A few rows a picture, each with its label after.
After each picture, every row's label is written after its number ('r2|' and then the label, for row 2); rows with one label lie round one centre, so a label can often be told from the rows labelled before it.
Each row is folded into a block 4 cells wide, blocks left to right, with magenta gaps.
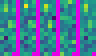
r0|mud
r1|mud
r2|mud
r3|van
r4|mud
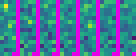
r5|mud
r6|van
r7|van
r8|van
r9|mud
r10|van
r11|van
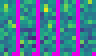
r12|mud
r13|van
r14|mud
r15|mud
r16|van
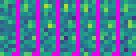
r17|van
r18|mud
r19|mud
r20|mud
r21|mud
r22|mud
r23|mud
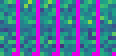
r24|van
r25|van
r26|van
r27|van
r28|van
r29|van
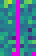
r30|van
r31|van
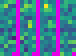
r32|van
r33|mud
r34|mud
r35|van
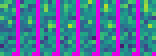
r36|van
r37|van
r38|mud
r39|mud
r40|van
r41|mud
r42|van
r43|mud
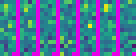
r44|mud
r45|mud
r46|van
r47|van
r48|mud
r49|mud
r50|van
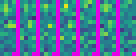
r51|mud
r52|mud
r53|mud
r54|mud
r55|van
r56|mud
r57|van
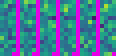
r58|van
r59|van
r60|mud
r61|mud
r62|van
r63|mud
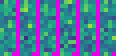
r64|mud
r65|mud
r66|mud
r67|van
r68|mud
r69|mud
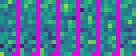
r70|van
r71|van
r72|van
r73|mud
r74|van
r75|mud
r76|van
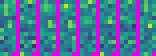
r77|mud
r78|van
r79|mud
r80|mud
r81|van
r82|van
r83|van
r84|mud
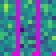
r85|mud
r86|van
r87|mud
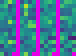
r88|van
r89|mud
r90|van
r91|van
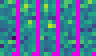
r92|van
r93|mud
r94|mud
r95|van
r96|van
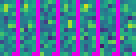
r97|mud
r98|mud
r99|van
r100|mud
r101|mud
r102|van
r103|mud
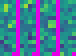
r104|mud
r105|van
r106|mud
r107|van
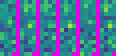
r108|van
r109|mud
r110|mud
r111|mud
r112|van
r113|mud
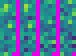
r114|mud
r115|mud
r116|van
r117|van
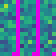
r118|mud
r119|van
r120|van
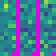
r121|mud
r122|van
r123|van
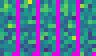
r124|mud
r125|van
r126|mud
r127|mud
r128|van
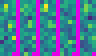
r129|mud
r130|mud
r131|mud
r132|van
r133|mud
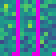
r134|mud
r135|mud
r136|van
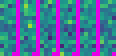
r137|van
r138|mud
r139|van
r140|van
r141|van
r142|van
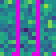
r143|van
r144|van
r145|mud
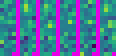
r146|van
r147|mud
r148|mud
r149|van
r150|van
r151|mud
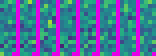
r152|van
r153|van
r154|mud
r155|van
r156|van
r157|van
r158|mud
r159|van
